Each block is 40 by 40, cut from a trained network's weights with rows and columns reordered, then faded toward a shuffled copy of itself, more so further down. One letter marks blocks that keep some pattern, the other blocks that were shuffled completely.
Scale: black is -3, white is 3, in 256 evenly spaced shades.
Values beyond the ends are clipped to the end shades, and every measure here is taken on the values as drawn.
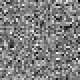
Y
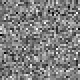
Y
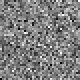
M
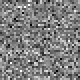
Y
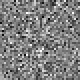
M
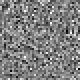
Y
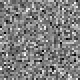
M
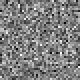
M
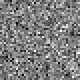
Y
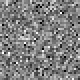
M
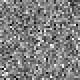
M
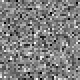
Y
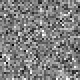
M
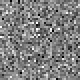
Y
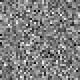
Y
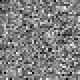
Y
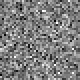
M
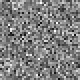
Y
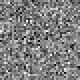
M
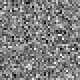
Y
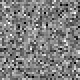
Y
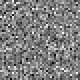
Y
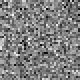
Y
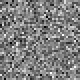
M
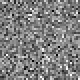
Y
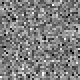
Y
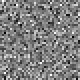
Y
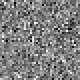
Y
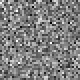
Y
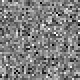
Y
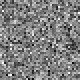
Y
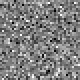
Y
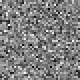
M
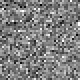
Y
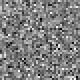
M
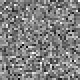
M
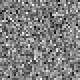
M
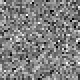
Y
